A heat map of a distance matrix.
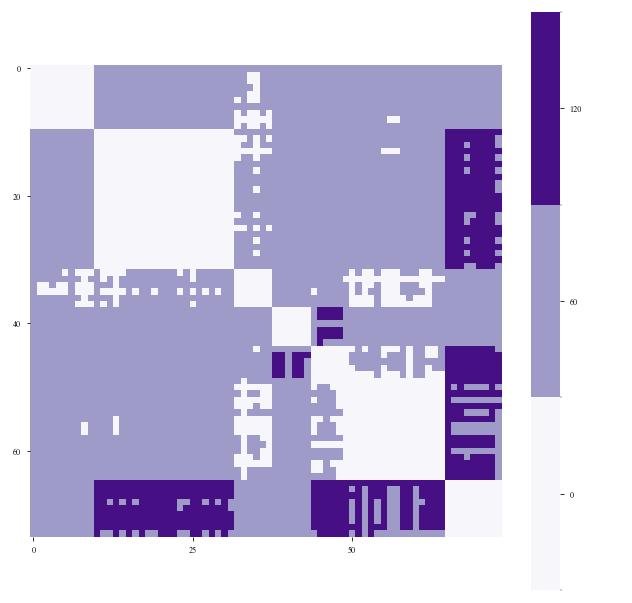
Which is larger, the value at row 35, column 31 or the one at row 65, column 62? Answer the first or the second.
the second
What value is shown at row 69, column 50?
60
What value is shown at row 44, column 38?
60
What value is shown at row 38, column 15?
60
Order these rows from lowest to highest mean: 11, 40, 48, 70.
11, 40, 48, 70
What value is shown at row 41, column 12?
60
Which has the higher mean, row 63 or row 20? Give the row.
63
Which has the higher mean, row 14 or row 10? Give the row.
10
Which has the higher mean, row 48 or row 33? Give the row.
48
